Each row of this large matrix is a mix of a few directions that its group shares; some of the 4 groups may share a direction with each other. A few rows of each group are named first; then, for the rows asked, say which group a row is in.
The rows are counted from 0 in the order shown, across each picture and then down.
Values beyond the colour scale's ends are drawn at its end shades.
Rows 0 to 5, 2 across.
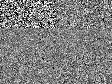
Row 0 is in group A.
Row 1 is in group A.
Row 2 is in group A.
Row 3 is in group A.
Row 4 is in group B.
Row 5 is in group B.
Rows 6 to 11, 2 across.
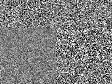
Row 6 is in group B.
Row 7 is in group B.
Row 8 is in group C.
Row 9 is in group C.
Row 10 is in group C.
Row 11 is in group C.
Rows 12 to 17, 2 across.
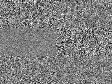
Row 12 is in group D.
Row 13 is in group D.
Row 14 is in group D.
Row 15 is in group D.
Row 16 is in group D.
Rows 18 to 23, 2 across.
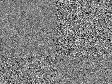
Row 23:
D
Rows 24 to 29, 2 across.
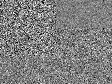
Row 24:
B
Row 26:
A
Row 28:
C
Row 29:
A
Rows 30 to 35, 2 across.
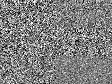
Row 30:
D
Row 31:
B
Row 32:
D
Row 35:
B
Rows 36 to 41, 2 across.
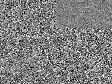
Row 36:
B
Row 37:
C
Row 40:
A
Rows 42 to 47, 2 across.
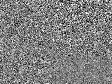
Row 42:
A
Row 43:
D
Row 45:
A
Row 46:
B
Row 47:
A
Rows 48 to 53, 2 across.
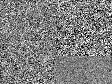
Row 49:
A
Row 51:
C
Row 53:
A
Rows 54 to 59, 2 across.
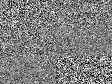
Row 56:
C
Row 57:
B
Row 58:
A
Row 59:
C
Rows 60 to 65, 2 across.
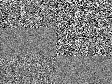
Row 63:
B
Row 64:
B
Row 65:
C
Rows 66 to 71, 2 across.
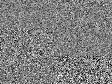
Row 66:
B
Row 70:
B
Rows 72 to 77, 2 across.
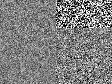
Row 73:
C
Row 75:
C
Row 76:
D
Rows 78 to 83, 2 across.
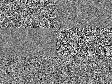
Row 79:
D
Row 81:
B
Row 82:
B
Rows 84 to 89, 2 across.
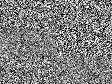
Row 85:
D
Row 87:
D
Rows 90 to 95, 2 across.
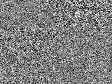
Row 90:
A
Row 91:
B
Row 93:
B
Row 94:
B
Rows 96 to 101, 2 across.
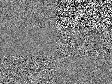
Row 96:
C
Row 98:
C
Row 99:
A
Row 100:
D
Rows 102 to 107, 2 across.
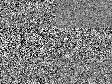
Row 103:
B
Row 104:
D
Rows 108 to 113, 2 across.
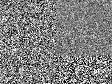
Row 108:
D
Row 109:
A
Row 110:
B
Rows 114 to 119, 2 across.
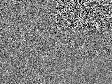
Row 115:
C
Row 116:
D
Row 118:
C
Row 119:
D
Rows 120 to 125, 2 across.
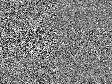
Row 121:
B
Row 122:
D
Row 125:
B
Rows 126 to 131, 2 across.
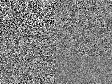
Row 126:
C
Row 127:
B
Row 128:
B
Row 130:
C
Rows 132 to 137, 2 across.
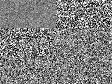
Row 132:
D
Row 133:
C
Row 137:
C
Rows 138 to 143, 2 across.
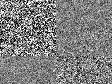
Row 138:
A
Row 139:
C
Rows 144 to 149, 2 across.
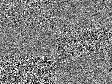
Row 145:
A
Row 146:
B
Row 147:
D
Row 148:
B
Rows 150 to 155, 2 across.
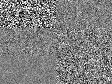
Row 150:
B
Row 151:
D
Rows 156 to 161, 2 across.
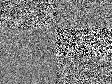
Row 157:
B
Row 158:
A
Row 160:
B
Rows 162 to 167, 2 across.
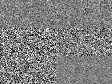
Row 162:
A
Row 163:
A
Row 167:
B
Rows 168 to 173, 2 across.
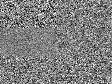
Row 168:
A
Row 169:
B
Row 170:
A
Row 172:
A
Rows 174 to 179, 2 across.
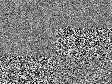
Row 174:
D
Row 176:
A
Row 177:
B
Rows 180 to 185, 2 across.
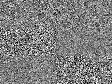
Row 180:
A
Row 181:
C
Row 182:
A
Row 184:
A
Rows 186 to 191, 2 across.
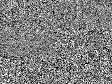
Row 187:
D
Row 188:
D
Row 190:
D
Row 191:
A
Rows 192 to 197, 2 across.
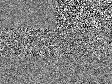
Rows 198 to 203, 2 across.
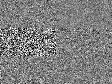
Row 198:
A
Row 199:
A
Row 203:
D
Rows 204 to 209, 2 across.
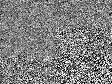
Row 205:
A
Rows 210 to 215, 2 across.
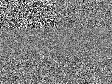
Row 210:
C
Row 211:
B
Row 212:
C
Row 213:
C
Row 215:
C
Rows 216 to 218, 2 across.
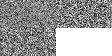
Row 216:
A
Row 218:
A
